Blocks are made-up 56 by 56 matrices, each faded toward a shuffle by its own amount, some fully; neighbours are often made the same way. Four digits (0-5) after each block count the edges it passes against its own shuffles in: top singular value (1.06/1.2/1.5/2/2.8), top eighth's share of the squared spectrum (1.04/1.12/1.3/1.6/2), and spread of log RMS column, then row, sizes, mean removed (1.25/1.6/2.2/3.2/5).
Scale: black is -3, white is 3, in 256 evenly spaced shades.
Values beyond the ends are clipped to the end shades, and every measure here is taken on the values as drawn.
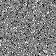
0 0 0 0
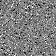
0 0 0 0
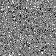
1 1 1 0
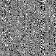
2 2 3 0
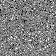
0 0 0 0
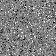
0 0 0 0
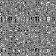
4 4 2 2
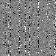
2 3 3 0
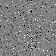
1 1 0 0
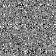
2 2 0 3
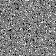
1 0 0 0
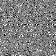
2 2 0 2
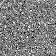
1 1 0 0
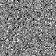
3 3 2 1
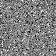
1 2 0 0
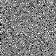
2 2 1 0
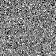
2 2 1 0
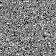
2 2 0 0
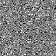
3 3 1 1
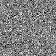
3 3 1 1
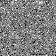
2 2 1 0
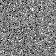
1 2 0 0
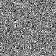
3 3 1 1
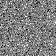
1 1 0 0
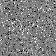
2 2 0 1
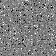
1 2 0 0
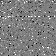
3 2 0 1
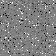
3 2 1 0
